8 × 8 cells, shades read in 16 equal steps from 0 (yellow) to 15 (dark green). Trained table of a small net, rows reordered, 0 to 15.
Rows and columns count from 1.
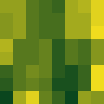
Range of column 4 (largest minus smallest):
2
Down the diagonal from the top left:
6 6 10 9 13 14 12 7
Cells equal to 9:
5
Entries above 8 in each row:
3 3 3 6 6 6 7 4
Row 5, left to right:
5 10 10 9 13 10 11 7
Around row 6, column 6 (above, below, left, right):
10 14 13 12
